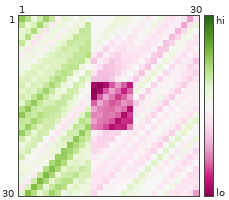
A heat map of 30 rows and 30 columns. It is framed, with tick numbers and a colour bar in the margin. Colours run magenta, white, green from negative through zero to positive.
The centre is the roughest part. In the centre lies a patch that is lower than the rest. The centre is the ninth with the lowest average. On average the colour sits 50% of the way up the scale. The left part is higher, up to a seam about 40% of the way across.
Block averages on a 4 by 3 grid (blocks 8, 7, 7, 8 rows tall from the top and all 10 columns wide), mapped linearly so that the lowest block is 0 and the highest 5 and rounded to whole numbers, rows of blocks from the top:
432 | 502 | 512 | 532
